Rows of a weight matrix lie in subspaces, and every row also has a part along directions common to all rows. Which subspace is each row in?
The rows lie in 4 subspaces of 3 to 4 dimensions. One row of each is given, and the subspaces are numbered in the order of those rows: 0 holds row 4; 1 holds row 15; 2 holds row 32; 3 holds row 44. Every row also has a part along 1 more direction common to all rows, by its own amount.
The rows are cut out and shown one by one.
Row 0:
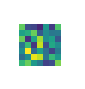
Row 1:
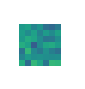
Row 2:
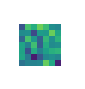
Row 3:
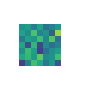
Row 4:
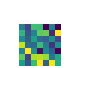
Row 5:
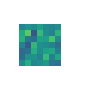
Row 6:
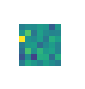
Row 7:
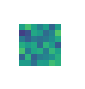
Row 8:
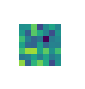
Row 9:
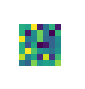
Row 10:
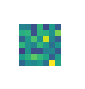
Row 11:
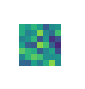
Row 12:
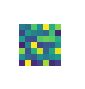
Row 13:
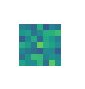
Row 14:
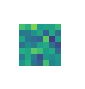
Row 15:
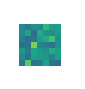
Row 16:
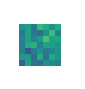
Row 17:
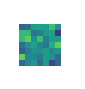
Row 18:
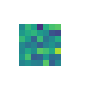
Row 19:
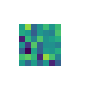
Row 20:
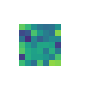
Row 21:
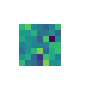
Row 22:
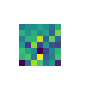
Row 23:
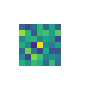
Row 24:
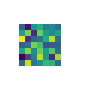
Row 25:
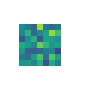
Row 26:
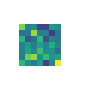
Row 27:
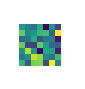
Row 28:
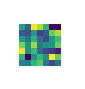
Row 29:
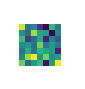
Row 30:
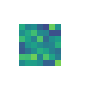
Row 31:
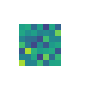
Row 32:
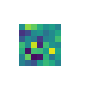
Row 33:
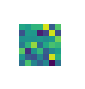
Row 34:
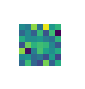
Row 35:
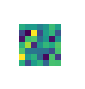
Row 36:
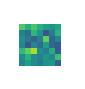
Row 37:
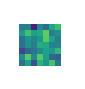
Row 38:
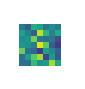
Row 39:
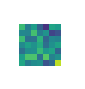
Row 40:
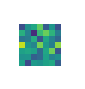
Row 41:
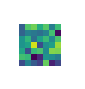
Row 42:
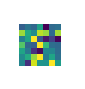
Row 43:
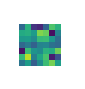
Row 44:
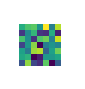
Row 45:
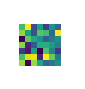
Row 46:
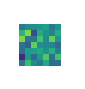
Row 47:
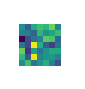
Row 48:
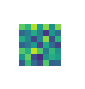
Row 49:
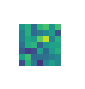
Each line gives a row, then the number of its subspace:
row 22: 3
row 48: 3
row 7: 2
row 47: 1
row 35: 1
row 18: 0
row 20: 2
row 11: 3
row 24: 1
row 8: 0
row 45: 1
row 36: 3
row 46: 1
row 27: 3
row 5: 1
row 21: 3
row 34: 3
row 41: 2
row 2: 2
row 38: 3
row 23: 2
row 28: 0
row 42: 3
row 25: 0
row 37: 0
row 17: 2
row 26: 2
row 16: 0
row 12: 1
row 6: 1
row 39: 2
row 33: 0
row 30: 2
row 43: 0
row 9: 0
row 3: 3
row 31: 3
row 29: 2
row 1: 1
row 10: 0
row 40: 2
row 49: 0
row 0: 2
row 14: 3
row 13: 0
